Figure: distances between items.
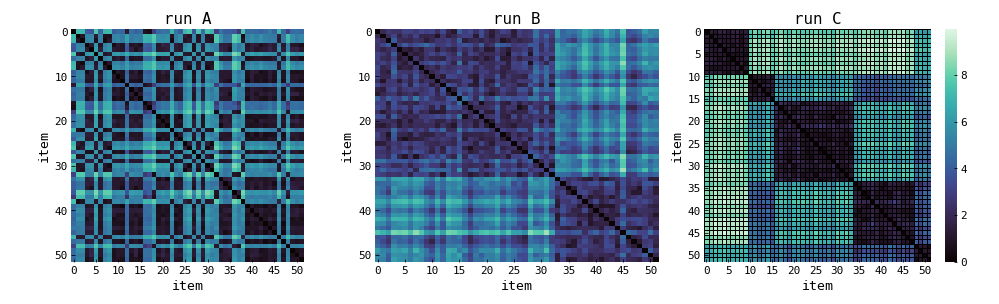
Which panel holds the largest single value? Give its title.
run C
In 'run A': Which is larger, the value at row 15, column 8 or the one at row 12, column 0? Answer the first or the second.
the first
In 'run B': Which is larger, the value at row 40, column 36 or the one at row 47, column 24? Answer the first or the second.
the second
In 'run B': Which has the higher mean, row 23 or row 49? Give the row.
49
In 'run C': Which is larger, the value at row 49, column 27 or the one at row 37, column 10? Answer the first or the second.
the first
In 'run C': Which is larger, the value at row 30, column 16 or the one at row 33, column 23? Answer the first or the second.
the first
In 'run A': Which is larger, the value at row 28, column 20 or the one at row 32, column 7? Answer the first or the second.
the second
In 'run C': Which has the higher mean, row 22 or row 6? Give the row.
6
